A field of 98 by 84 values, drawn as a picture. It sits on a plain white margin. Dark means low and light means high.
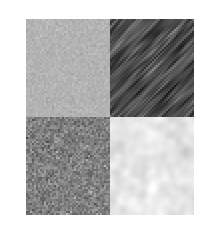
The table splits into 2 rows of 2 panels. Panel 1,1: high, fine-grained, faint in contrast. Panel 1,2: low, slanting up to the right. Panel 2,1: middling, fine-grained. Panel 2,2: very high, blotchy, faint in contrast.
